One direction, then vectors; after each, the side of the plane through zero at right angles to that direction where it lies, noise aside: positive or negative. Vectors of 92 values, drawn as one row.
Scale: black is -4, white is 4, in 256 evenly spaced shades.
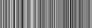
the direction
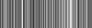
negative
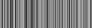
negative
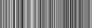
positive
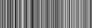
negative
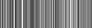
negative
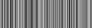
negative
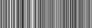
positive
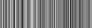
positive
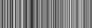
negative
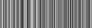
positive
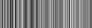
negative
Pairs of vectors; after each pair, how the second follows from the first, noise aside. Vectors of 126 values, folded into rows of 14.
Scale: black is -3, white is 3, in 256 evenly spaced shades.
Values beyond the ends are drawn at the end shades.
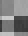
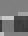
partly zeroed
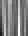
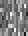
shuffled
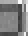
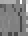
partly zeroed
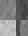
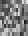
shuffled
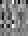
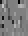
partly zeroed
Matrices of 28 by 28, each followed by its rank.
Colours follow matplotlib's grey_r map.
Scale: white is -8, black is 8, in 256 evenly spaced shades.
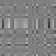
two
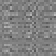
three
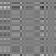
one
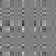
one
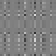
one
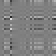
one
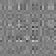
three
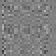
three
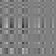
one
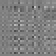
two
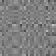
three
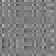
two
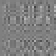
two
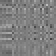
two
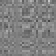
three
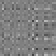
two
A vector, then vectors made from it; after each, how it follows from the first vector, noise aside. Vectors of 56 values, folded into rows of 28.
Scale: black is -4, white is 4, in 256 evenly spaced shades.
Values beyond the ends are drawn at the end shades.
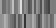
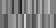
negated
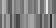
wrapped around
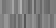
shrunk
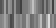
wrapped around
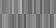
shrunk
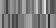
wrapped around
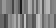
negated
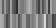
wrapped around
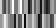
scaled up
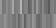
shrunk
